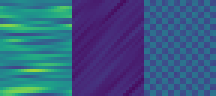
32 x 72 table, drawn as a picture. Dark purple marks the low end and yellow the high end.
It is made of 1 by 3 panels. Panel 1,1: middling, streaked across, strong in contrast. Panel 1,2: very low, slanting up to the right, faint in contrast. Panel 1,3: low, checkered.
